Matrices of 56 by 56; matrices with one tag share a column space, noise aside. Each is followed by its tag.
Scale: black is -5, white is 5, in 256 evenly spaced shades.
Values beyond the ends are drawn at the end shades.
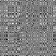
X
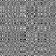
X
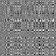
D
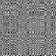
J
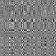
D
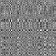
D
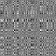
D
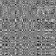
D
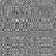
D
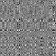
D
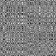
X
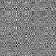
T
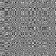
T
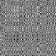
X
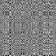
J
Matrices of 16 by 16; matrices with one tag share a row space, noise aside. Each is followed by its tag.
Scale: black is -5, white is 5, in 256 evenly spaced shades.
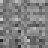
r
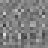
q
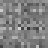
r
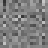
q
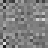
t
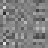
t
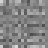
r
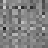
q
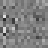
t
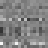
r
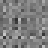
q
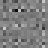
q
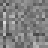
t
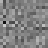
t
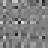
q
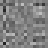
t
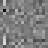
t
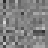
t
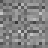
r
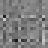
q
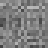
r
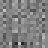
q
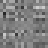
t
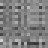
r
